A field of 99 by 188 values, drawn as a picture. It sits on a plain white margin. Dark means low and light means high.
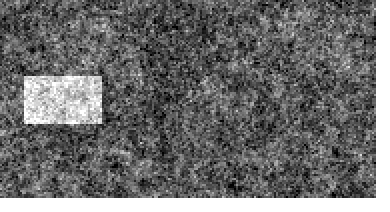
Grain: blotchy. Stripes: none. Ninth with the highest average: middle left. Odd patch: higher, in the middle left.
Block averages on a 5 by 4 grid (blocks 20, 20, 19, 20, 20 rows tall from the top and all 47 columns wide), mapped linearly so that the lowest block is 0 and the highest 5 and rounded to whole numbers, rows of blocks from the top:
0001 | 1001 | 5000 | 1000 | 0000
